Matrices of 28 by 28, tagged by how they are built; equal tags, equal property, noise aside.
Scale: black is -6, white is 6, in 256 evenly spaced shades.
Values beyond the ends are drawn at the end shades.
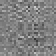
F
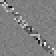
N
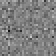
F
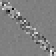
N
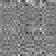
F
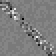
N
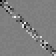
N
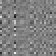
F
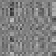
F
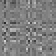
F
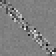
N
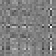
F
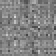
F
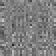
F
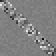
N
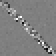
N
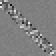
N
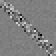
N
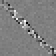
N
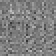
F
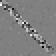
N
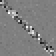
N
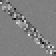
N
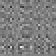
F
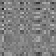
F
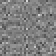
F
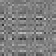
F
